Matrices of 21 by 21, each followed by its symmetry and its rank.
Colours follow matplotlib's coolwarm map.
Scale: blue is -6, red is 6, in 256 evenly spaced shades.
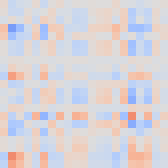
neither, rank two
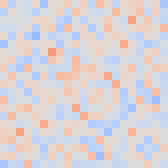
symmetric, full rank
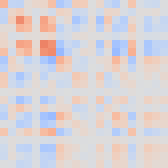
symmetric, rank two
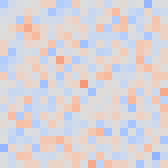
symmetric, full rank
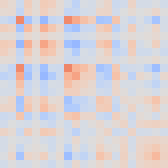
symmetric, rank two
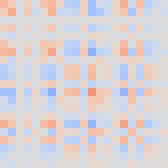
symmetric, rank two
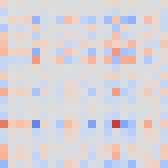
neither, rank two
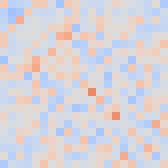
symmetric, full rank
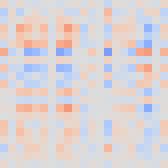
neither, rank two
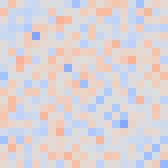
symmetric, full rank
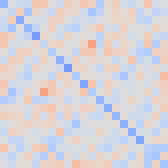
symmetric, full rank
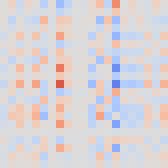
neither, rank two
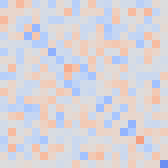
symmetric, full rank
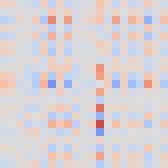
neither, rank two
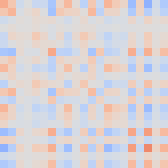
symmetric, rank two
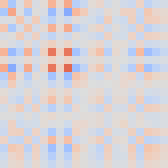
symmetric, rank two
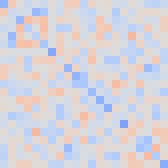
symmetric, full rank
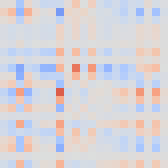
neither, rank two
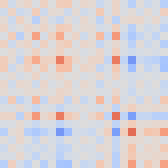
symmetric, rank two
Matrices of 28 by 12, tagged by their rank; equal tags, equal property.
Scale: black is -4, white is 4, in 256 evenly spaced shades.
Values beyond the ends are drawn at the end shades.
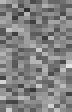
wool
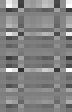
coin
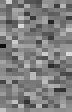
wool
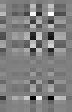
coin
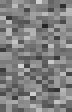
wool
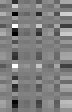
coin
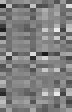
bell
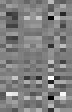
bell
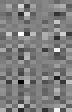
bell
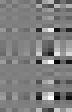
coin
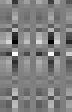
coin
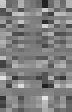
bell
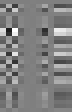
coin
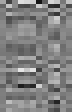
bell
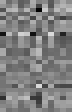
bell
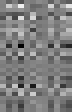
bell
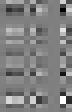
coin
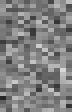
wool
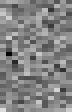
wool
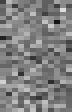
wool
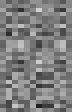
bell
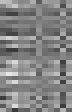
bell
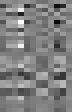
bell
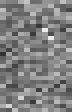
wool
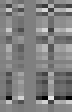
coin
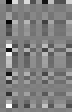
coin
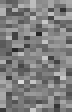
wool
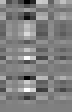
coin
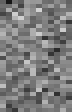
wool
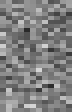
wool
